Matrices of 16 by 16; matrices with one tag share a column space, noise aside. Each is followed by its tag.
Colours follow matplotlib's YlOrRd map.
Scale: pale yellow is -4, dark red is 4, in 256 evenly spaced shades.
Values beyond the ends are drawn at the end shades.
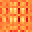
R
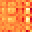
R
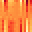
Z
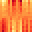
Z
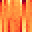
Z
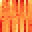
Z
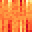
Z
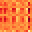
R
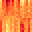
Z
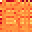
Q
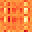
R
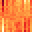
Z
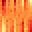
Z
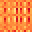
R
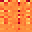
Q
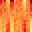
Z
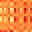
R
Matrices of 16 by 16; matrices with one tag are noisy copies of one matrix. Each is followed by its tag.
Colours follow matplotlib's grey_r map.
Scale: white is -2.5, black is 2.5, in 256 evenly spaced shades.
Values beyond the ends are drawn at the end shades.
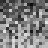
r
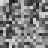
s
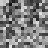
s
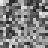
s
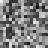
s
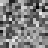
s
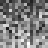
r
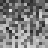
r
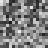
s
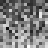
r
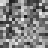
s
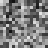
s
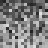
r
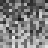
r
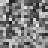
s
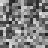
s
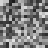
s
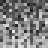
r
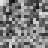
s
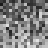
r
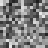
s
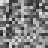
s
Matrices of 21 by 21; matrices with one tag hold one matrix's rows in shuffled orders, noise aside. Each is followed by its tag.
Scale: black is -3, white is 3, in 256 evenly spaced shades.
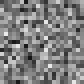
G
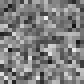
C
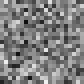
G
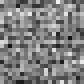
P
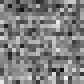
P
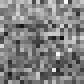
P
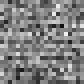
P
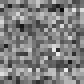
P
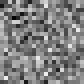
G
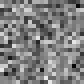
C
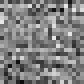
P
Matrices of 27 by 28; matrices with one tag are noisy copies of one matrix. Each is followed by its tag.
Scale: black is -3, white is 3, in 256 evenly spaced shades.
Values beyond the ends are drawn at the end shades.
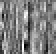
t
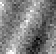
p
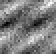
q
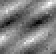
q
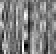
t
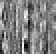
t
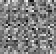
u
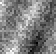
p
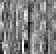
t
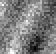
p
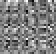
u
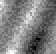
p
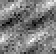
q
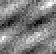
q
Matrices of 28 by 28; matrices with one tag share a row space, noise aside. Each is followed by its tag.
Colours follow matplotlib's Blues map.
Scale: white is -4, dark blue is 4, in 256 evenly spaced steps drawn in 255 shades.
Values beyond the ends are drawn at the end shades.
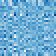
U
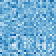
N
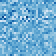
U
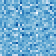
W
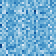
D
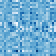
W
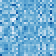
N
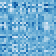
U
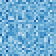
D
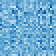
N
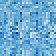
W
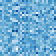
W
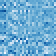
U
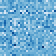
U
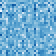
D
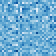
W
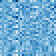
W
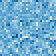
W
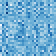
D
